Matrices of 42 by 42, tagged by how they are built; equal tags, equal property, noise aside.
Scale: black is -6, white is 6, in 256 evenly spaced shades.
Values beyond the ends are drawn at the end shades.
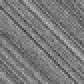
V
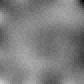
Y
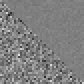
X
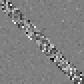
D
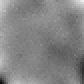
Y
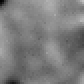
Y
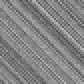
V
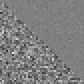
X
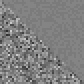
X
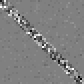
D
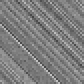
V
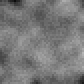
Y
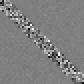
D
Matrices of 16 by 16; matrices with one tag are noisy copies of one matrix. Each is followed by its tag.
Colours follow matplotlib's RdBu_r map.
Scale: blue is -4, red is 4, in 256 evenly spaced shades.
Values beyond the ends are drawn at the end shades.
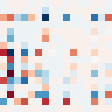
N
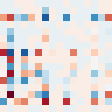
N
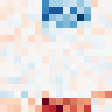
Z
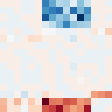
Z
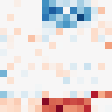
Z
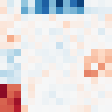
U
